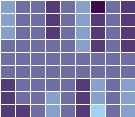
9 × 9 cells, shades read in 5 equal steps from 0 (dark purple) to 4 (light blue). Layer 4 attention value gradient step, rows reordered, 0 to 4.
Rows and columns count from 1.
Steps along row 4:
same same same same up down up down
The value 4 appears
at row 9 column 7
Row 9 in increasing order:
1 1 1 2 2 2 3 3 4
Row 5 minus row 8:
1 0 0 -1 0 1 -1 0 -1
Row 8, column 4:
3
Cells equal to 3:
14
